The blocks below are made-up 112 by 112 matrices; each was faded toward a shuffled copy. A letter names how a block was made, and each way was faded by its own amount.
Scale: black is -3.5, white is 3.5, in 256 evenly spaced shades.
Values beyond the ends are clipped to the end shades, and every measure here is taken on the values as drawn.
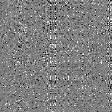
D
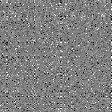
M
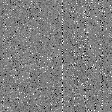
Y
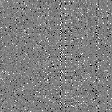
D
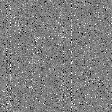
Y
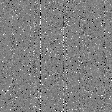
Y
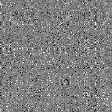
M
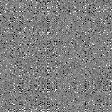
M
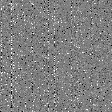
Y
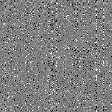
D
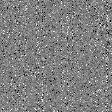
Y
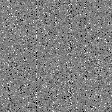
Y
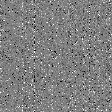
Y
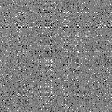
M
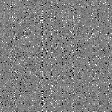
D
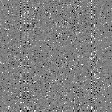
D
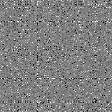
M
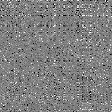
M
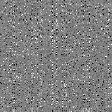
D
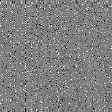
D
